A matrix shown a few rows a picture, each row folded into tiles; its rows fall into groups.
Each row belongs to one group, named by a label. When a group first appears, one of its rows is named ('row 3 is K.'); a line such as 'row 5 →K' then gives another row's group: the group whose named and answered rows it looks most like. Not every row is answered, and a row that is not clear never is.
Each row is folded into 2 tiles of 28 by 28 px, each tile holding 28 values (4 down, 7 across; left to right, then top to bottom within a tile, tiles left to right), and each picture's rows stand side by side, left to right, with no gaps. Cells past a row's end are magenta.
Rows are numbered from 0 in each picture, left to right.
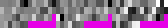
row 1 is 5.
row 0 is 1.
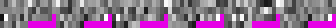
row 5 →1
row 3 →1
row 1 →1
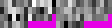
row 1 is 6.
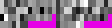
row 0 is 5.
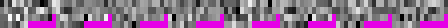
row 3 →5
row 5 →1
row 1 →1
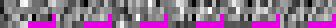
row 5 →5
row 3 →6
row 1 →5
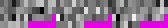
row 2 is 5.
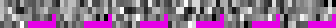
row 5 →5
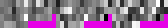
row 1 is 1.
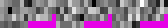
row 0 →5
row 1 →6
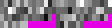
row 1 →1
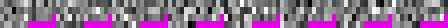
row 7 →1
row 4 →5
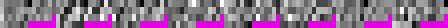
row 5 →1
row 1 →5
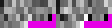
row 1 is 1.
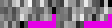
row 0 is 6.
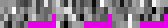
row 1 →6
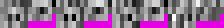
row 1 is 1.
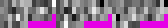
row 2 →5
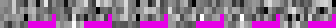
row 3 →1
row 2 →6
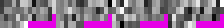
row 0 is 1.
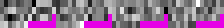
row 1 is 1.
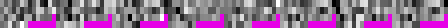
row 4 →1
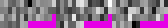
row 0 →5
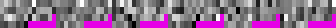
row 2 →6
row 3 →1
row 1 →1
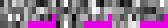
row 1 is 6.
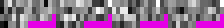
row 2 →6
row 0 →5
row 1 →1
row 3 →1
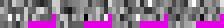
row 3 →1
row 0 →1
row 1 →1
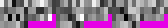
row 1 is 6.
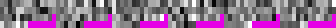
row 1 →6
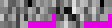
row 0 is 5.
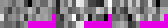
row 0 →5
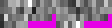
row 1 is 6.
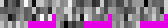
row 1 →6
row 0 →1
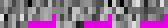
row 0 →5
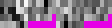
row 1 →6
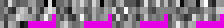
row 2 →6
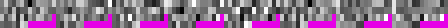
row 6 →1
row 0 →5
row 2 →1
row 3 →1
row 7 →1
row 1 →1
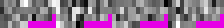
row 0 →1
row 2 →5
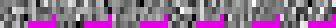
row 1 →6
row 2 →5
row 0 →6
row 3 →6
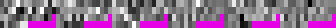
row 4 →6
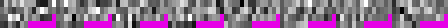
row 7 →6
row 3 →6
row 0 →1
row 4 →5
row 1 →6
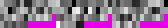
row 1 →5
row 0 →5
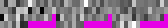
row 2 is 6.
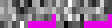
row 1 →6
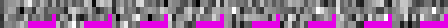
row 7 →6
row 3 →5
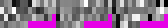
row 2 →5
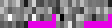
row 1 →5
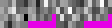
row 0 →6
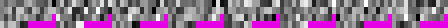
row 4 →1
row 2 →5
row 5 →1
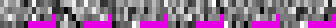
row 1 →6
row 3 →6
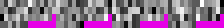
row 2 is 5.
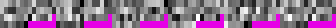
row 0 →1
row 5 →1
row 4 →5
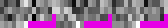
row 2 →1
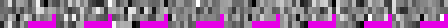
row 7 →1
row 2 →5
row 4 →5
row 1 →1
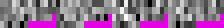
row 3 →6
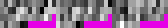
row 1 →5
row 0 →5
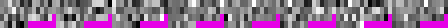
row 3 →1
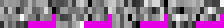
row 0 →6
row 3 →1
